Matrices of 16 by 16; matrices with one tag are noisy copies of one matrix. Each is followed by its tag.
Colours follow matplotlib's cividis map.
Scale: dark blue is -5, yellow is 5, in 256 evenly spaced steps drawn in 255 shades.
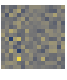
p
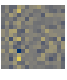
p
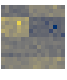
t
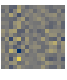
p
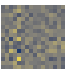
p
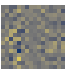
p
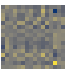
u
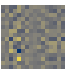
p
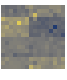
t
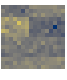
t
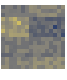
t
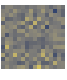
u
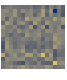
u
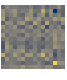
u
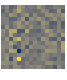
p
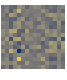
p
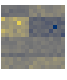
t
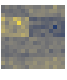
t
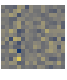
p
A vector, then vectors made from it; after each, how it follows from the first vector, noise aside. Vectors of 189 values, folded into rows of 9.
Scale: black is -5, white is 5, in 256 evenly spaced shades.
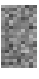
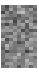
wrapped around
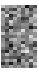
scaled up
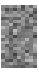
wrapped around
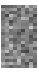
negated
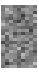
wrapped around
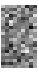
scaled up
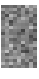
negated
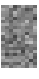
wrapped around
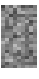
wrapped around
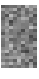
negated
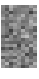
wrapped around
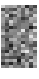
scaled up
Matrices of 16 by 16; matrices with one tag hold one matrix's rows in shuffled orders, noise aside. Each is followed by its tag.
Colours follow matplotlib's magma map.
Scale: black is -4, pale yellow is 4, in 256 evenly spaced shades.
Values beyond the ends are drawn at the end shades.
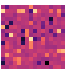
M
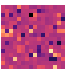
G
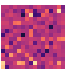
M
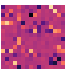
G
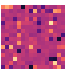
G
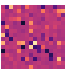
M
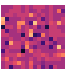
M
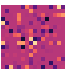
M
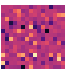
M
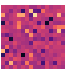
M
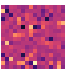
M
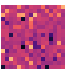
M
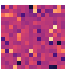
G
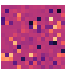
G
